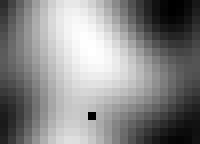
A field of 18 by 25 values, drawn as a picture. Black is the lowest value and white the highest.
The centre is the ninth with the highest average. The ninth with the lowest average is the top right. One lone cell stands out, far lower than its neighbours. The centre is the smoothest part.
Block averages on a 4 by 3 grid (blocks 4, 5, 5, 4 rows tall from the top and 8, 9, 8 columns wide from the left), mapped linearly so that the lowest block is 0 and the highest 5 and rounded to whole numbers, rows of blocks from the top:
340 / 352 / 242 / 230
